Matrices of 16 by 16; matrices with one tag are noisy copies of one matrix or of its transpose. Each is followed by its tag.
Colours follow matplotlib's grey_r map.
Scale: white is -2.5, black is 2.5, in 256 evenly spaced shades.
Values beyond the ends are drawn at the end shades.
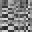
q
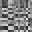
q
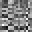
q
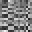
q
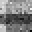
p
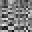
q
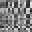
q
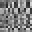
q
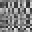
q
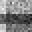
p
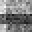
p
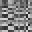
q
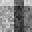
p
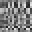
q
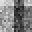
p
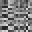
q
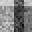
p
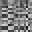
q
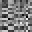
q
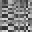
q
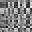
q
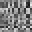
q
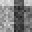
p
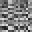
q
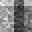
p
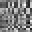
q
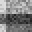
p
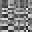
q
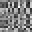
q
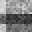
p
